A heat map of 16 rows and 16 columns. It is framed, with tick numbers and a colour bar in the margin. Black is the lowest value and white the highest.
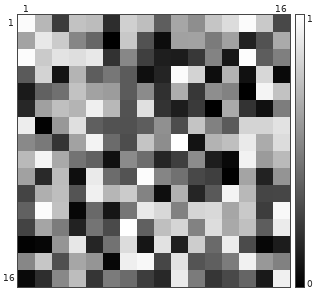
Odd rows or columns: none. Ninth with the highest average: top left. Seam: none. Slope: none. Grain: fine.
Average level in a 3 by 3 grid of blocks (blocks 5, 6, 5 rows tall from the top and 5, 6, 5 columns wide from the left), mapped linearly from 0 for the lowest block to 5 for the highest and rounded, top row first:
5 0 2 / 4 1 2 / 0 3 3
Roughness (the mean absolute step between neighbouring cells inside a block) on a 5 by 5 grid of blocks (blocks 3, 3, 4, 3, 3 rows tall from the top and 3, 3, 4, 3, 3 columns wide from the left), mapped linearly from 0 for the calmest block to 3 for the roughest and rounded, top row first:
11112 / 10123 / 22110 / 11211 / 22312
